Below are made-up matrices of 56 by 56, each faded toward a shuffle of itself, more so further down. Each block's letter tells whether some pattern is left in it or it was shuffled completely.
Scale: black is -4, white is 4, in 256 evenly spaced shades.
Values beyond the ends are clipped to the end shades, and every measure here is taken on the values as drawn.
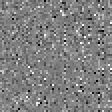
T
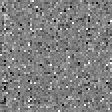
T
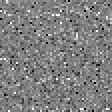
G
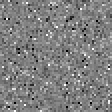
G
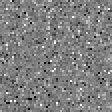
G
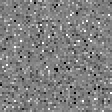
G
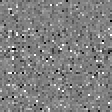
T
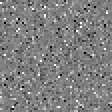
G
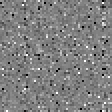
T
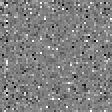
T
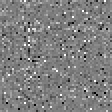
T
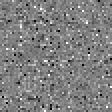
T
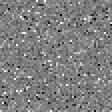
G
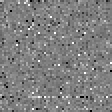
T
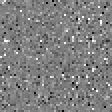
T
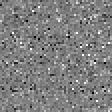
T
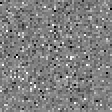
T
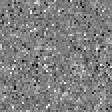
T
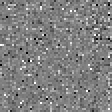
T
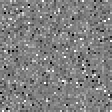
G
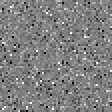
G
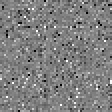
T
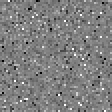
G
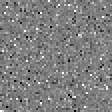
G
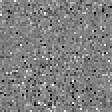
T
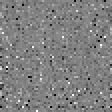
T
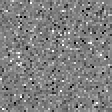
G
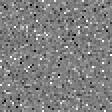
G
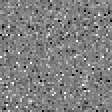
T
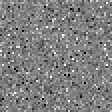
G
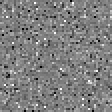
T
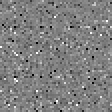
T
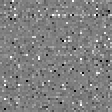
T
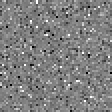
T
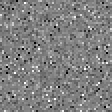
G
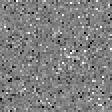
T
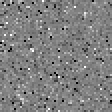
G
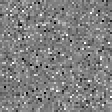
G
